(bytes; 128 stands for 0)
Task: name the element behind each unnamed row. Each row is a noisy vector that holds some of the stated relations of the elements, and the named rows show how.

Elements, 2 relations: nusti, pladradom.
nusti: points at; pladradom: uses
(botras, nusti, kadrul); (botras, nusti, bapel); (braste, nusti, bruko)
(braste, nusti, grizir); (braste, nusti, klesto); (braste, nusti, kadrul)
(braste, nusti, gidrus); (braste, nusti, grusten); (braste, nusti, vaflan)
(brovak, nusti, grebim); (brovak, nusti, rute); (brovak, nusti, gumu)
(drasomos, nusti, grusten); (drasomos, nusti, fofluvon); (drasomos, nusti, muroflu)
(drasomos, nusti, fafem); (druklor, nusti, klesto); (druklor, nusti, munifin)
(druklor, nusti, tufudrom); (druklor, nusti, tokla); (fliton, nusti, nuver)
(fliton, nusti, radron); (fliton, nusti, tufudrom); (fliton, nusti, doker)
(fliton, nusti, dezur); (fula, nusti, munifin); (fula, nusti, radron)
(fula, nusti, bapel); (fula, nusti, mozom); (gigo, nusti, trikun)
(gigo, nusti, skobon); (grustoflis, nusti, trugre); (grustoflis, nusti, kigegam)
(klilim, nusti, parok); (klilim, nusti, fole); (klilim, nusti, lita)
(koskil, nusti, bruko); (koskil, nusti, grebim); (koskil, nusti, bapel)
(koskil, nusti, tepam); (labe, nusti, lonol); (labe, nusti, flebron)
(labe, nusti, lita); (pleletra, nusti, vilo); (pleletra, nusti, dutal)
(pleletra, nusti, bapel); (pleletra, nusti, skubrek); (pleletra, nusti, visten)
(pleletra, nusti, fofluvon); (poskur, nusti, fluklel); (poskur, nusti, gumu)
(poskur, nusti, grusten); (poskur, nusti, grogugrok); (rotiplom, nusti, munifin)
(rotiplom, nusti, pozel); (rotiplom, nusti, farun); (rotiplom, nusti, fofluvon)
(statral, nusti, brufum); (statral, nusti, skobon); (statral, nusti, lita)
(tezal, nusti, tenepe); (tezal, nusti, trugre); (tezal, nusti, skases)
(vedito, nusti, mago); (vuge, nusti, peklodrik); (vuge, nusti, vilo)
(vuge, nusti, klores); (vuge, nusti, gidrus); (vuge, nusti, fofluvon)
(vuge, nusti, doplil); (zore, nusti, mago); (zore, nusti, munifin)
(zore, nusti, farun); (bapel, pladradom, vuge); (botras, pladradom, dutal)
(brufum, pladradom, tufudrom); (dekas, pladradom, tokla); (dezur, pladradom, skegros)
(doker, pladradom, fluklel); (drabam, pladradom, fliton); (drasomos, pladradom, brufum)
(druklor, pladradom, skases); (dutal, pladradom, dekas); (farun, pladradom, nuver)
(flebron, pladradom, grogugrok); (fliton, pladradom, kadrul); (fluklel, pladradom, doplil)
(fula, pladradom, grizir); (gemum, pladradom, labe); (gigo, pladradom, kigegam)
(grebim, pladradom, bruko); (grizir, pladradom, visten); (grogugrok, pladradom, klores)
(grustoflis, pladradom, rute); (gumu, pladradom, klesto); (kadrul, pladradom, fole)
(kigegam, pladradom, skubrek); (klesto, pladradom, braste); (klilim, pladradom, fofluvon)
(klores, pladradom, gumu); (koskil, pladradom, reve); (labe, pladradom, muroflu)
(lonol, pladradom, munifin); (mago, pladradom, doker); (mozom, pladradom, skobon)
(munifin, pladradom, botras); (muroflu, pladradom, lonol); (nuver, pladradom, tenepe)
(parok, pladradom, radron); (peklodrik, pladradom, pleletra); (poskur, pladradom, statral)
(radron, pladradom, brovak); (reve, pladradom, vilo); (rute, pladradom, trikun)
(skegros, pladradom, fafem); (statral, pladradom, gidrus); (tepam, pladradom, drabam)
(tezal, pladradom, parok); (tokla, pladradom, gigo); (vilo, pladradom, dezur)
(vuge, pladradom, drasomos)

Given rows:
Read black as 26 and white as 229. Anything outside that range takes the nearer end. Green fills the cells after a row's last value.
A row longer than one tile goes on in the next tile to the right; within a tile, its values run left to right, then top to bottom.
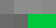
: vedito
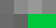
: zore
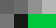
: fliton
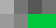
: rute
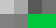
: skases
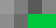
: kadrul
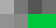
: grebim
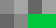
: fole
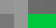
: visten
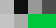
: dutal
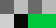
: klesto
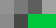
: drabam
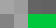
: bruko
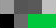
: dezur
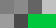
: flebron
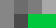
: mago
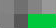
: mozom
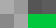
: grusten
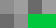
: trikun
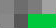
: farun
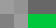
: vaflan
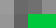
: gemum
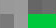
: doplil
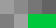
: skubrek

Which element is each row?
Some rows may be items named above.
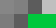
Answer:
brufum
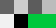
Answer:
klores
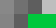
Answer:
parok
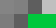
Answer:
brufum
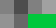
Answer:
labe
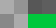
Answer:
grusten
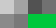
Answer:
trugre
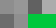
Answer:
lita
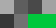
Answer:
reve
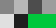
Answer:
grogugrok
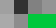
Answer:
lonol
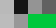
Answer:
dekas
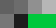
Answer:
fliton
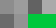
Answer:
lita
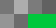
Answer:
braste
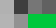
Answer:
muroflu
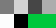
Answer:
gumu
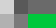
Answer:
kigegam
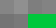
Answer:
pozel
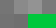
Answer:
rotiplom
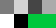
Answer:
gumu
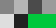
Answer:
grogugrok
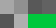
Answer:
fafem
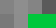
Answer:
pleletra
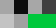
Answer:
botras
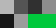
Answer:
vilo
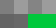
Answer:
tufudrom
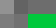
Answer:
koskil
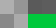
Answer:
grusten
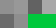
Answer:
lita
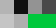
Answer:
dutal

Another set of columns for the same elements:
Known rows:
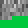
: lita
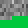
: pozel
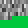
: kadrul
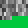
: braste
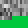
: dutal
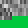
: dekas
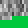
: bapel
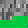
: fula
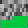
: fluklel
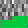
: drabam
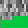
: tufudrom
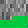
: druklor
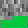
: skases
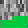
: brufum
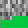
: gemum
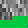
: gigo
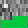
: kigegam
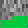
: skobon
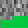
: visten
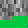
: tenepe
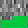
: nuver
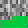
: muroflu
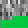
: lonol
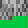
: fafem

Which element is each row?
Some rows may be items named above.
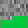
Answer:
mozom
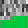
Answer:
parok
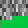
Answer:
klesto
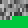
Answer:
doker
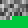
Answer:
mago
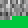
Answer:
gemum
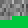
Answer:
pozel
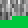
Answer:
labe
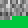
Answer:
gemum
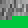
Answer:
pleletra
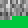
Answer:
gemum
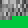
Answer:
dezur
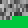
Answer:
doker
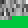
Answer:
brovak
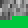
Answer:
poskur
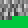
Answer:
fliton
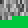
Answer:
brufum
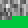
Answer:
botras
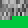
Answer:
vilo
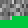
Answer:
farun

